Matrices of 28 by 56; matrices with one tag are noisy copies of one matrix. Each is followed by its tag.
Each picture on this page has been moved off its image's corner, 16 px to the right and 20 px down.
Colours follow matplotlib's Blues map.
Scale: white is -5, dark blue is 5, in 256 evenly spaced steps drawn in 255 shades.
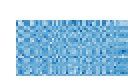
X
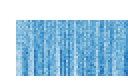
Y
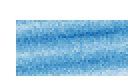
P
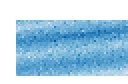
P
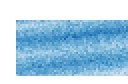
P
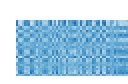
X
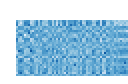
X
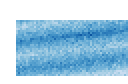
P
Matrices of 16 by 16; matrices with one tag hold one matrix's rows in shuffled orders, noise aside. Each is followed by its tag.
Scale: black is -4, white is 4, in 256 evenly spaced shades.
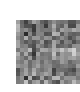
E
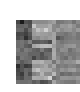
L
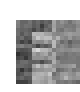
L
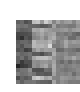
L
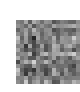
E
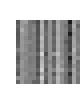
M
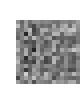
E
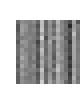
M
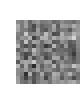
E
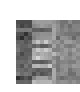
L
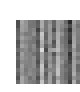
M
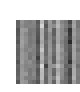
M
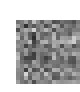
E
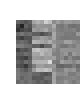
L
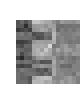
L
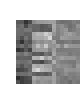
L
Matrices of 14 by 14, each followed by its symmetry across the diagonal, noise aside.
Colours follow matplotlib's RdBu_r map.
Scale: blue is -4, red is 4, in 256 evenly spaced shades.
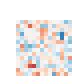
antisymmetric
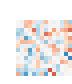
antisymmetric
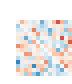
antisymmetric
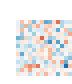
neither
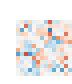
antisymmetric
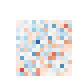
symmetric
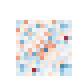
symmetric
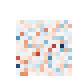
neither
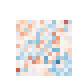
symmetric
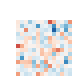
neither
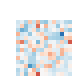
symmetric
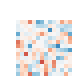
antisymmetric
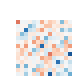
symmetric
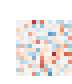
neither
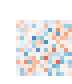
symmetric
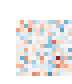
neither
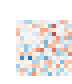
antisymmetric
